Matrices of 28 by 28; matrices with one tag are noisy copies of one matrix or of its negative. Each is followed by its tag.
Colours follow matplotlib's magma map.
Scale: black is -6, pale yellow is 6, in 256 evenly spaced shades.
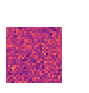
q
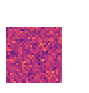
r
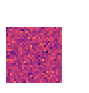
r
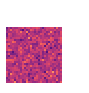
r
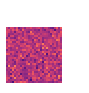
q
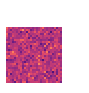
r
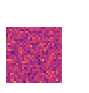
r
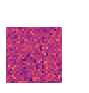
q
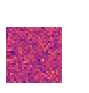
r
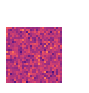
r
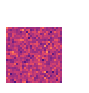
r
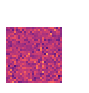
q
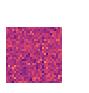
q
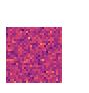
r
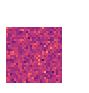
r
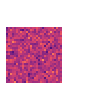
r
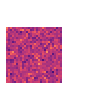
r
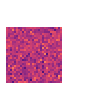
q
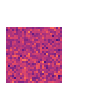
q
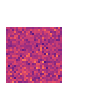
q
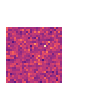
r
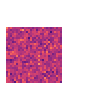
r
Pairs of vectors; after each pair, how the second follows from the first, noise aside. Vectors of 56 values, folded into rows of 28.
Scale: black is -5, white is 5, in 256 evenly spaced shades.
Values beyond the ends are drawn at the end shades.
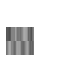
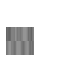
shrunk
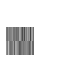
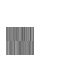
shrunk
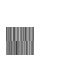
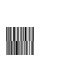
scaled up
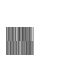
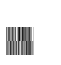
scaled up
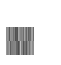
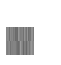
shrunk
